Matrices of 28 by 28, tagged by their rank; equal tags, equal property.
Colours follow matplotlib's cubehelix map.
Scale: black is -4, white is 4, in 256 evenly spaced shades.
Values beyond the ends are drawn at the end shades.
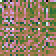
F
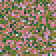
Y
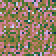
F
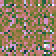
F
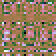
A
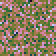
Y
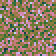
Y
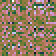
F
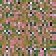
F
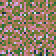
F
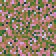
Y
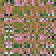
A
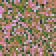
Y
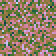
Y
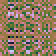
A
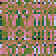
A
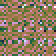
A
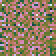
F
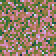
Y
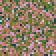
Y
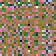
F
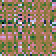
A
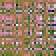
A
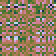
A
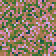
Y
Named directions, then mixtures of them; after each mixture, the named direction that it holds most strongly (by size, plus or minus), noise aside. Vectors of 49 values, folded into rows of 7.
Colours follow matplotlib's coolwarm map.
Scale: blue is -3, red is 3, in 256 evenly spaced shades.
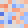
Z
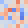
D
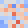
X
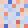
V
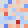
V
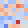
X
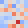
X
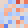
V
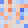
V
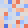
V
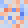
D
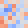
X
